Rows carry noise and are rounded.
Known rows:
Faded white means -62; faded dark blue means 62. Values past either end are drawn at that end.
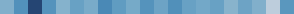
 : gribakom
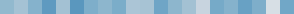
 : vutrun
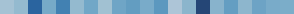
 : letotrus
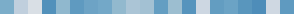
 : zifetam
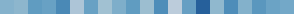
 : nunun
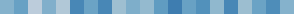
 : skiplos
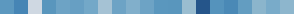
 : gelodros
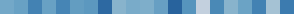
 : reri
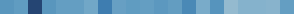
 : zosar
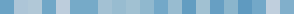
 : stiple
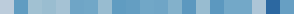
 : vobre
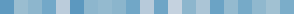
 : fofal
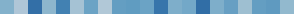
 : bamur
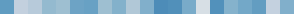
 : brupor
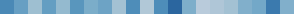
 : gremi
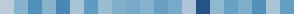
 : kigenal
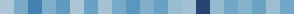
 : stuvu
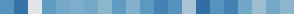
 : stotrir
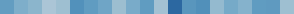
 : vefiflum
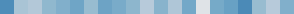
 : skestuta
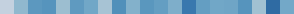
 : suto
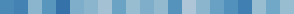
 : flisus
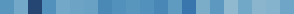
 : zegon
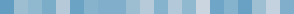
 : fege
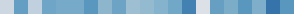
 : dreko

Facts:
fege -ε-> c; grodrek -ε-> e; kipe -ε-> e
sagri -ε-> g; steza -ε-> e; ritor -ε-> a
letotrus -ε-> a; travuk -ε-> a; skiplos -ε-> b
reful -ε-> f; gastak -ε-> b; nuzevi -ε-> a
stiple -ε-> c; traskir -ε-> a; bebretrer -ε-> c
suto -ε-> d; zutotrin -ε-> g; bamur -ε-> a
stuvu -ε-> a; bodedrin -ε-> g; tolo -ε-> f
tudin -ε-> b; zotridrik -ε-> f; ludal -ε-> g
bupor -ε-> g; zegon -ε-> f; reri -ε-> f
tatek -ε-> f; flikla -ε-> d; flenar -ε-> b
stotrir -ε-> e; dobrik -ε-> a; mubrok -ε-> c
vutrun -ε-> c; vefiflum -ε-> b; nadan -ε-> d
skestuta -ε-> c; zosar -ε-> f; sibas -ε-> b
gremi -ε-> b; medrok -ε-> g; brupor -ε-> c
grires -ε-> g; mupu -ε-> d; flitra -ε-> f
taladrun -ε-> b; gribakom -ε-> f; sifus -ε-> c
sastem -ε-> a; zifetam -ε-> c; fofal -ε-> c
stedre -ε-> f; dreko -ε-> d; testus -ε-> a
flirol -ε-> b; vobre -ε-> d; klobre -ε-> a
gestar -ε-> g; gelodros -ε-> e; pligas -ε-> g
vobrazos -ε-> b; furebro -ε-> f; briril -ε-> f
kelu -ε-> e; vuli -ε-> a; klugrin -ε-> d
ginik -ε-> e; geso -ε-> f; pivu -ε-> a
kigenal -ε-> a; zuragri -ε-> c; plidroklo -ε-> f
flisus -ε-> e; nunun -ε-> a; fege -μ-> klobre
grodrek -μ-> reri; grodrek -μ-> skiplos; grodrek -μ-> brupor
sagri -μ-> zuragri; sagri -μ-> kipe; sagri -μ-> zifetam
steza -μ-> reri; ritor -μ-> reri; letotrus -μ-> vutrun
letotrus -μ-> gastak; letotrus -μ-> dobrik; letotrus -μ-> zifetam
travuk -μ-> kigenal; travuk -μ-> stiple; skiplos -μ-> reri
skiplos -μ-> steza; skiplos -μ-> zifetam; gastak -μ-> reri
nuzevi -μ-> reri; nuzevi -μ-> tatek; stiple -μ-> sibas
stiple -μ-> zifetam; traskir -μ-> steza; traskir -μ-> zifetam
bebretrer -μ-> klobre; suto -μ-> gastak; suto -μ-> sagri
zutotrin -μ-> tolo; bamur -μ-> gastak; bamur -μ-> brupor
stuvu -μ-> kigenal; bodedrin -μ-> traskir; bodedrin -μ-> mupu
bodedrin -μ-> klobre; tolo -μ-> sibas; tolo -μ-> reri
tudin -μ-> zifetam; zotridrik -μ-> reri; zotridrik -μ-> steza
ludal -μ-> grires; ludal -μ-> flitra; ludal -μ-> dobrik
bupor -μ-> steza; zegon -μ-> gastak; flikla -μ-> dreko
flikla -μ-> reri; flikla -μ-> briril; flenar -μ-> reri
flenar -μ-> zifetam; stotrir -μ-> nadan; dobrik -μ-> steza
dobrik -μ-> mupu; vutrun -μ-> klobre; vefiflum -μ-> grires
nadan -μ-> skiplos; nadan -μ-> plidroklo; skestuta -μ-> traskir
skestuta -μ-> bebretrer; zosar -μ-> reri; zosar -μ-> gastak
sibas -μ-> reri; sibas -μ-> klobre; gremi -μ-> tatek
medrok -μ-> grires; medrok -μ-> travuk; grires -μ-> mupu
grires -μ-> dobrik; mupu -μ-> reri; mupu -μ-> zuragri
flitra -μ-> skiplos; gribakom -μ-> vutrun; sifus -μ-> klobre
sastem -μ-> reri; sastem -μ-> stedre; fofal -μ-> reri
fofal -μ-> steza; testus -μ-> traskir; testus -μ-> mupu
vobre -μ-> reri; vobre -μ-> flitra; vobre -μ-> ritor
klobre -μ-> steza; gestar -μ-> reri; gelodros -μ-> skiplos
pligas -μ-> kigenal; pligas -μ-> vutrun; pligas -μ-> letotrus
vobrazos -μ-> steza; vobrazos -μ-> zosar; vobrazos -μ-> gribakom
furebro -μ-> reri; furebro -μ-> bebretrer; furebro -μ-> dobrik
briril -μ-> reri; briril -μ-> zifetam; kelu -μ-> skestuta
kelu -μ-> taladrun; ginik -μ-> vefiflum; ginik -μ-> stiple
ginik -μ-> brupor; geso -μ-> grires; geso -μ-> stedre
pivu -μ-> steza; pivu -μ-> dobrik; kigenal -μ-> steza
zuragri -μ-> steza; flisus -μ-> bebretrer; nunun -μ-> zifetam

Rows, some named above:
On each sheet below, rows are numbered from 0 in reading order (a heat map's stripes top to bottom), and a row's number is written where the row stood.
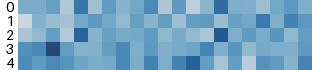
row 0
sastem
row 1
mupu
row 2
dobrik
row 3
tolo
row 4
tatek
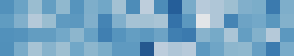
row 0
gremi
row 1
taladrun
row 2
reful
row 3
ludal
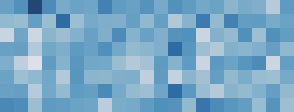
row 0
gribakom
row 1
traskir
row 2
klugrin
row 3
flirol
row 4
zifetam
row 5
fofal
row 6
flirol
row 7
grodrek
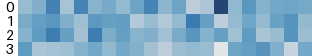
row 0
pivu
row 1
sibas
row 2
vobrazos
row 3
bebretrer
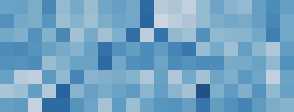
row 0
bupor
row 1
bodedrin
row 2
nuzevi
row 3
reful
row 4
flitra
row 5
zuragri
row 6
dobrik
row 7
kipe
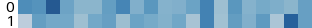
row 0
tolo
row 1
flikla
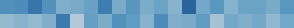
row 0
briril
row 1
vuli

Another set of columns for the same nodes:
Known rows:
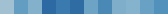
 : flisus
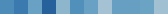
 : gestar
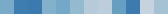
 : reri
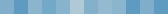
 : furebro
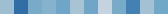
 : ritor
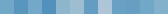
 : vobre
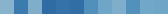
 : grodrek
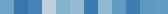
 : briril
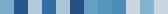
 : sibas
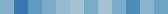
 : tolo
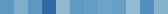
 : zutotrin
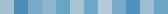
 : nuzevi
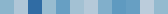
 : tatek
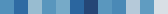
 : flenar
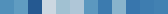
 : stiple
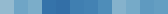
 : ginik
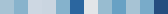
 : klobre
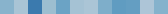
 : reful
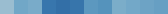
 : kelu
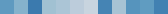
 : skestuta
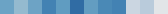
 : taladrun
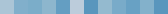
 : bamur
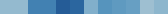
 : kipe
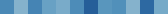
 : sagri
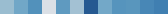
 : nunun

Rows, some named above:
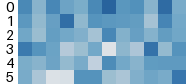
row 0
sagri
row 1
pligas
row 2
nadan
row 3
fofal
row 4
flitra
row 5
kigenal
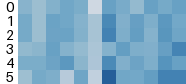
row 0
geso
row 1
nadan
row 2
nadan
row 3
gribakom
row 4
suto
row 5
letotrus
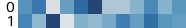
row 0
steza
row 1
zifetam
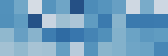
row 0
vobrazos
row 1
stiple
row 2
gelodros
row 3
testus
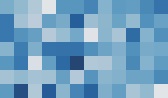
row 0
traskir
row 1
bupor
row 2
fofal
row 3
grodrek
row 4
steza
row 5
testus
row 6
gastak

